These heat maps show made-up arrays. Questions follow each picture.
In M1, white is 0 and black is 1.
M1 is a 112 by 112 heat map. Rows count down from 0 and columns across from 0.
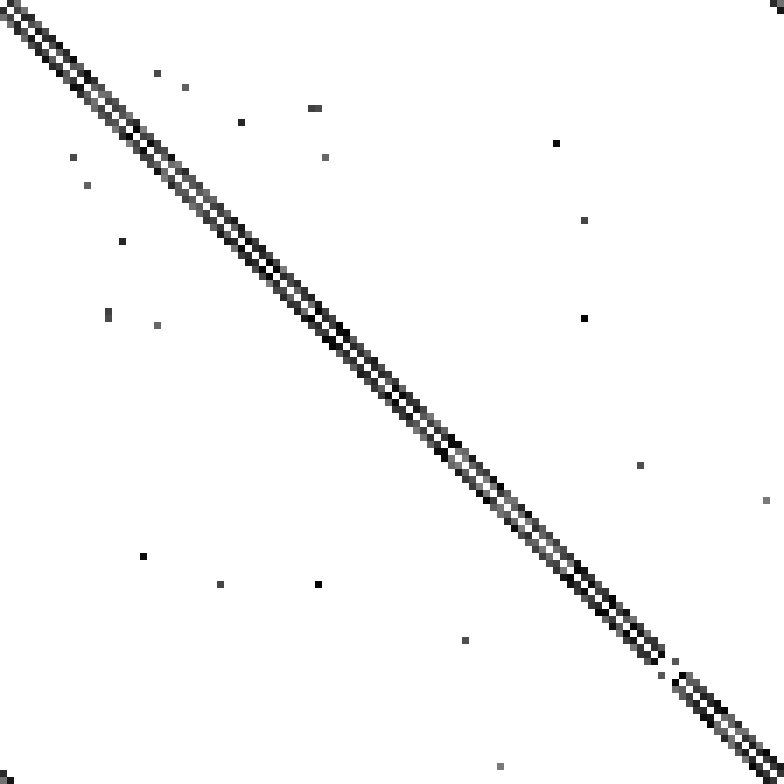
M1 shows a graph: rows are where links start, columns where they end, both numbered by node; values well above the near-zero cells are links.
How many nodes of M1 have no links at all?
1
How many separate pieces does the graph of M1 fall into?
2
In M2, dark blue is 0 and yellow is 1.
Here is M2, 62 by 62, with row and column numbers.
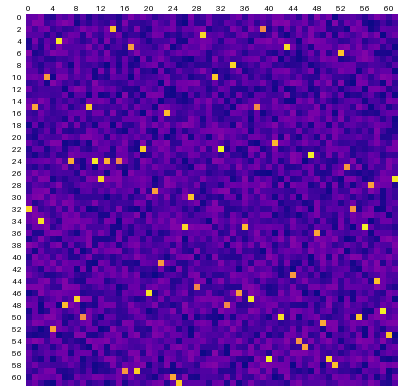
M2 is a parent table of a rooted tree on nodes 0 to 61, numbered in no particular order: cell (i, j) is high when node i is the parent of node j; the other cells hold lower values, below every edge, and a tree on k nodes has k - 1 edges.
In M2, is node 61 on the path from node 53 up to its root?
yes
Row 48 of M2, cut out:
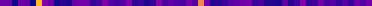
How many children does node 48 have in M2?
2
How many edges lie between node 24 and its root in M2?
6
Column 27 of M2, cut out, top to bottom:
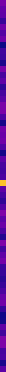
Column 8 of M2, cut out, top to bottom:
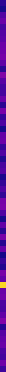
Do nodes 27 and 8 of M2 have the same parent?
no
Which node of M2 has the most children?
24
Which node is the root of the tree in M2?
30
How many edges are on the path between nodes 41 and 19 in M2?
2
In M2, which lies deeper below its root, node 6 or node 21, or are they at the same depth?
node 6
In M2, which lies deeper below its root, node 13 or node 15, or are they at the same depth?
the same depth
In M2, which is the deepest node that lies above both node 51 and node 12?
27
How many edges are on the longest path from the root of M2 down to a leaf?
41
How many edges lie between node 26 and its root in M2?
23
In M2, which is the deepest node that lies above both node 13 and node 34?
24
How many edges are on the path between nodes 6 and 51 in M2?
7
